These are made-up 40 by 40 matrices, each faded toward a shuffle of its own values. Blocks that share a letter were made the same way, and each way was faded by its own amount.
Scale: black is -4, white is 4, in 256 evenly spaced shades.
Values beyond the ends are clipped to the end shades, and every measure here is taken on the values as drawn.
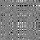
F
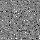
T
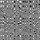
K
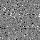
T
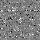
T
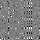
K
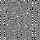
K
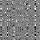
K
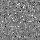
T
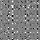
K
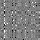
K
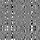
F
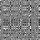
K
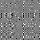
K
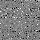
T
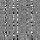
F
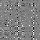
K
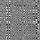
F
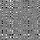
F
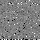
T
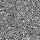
T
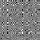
K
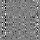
F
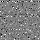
T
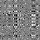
K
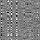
F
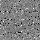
T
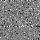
T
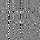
F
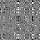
K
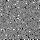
T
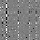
F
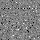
T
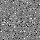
T
